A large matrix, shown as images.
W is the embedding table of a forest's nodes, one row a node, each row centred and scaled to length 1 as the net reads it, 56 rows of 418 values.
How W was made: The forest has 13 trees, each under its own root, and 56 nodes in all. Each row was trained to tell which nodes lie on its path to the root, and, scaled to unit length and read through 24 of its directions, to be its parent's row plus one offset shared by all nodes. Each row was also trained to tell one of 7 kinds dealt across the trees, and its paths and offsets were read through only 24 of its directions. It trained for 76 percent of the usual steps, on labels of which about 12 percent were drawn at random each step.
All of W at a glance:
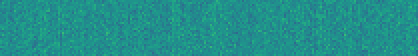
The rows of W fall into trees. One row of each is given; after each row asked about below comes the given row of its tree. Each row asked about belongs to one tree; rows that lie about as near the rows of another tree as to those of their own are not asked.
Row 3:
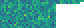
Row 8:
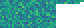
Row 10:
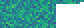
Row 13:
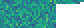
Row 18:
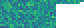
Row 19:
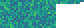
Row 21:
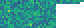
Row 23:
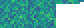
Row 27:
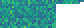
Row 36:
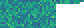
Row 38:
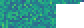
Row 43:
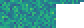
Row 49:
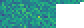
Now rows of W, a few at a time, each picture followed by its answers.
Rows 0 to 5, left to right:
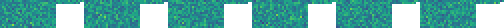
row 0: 49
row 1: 23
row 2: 27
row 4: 8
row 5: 36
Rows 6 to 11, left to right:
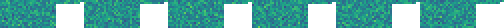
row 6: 8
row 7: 19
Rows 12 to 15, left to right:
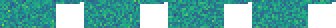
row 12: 43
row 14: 43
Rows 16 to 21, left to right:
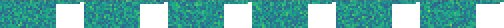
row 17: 19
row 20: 18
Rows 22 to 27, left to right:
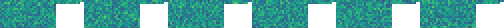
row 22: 8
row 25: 8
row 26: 13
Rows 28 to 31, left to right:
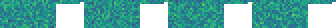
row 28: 3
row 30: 10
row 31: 19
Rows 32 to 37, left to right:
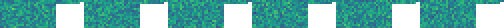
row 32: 18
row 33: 43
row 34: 3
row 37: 23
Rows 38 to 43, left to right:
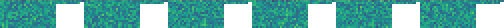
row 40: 27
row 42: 27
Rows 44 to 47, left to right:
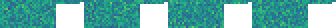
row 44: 43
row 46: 27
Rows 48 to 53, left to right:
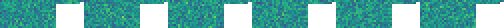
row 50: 3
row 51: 13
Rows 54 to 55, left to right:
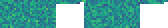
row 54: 19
